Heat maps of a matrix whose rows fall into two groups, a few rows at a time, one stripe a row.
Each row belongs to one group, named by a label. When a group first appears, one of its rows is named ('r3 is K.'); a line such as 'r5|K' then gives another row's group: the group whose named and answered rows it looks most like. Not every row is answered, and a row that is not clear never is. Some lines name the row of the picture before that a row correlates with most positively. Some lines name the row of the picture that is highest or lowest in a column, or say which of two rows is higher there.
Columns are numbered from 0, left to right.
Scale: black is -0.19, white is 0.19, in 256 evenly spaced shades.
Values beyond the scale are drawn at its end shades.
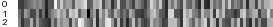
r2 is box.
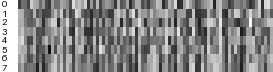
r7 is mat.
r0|box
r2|mat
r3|mat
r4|mat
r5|mat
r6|mat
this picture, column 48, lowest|0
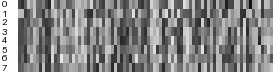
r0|box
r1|mat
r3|box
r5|box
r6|box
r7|box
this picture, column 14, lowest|7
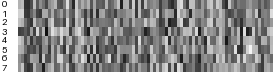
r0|mat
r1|mat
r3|box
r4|mat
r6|box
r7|mat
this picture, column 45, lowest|7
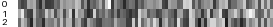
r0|box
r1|mat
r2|mat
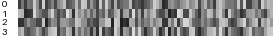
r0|box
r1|mat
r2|box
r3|mat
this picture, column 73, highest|0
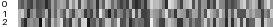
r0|box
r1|mat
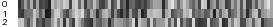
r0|box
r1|box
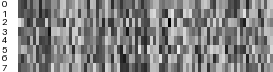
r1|box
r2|mat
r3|box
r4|box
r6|box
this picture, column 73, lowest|0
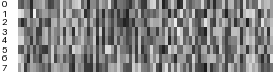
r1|mat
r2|box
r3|mat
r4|mat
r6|mat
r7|mat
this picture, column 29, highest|5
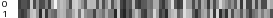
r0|box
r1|box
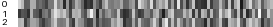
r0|mat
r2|mat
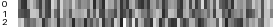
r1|box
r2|mat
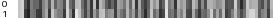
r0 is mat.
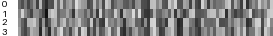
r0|box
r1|mat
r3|box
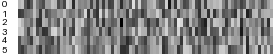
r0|mat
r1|box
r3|mat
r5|box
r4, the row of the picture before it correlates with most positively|0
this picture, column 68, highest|5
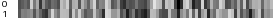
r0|box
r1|box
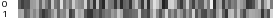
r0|box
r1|mat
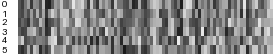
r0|box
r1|box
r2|box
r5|box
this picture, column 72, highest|3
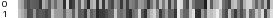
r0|mat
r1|mat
